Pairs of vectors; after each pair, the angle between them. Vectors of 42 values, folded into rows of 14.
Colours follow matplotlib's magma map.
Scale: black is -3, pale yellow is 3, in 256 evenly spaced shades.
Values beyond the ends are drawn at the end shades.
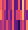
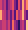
nearly parallel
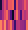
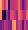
partly opposed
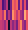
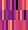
partly opposed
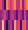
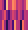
nearly parallel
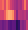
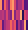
orthogonal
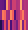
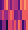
partly aligned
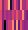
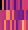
partly opposed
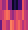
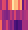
nearly opposite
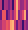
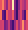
nearly opposite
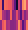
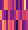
partly aligned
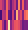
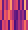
partly opposed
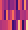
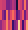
nearly parallel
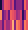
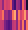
orthogonal
